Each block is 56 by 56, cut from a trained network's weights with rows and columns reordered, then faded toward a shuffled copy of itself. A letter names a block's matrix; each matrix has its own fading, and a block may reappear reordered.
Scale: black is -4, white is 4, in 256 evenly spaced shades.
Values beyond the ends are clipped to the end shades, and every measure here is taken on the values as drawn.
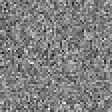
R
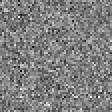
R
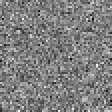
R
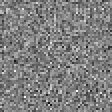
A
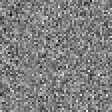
R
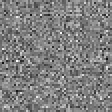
A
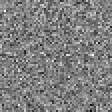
R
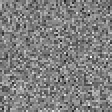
R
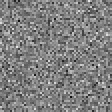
R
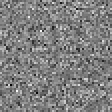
A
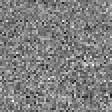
A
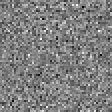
A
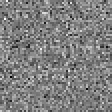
A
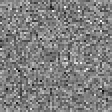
A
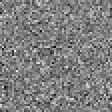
A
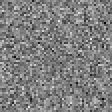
R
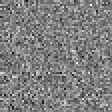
A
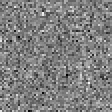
A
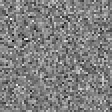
R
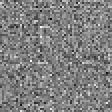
A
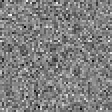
A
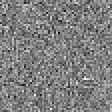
R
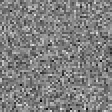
R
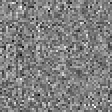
A
